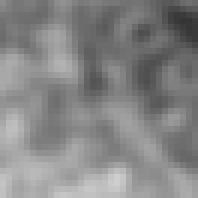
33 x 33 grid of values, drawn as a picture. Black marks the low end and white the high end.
Grain: blotchy. Slope: up to the bottom left. Mirror symmetry: none. Ninth with the lowest average: top right.
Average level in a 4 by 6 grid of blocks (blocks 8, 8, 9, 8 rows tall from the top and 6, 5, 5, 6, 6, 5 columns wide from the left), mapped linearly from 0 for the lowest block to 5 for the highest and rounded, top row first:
2 3 2 2 1 0 / 4 4 2 2 1 2 / 4 3 3 3 3 2 / 5 5 5 5 4 3
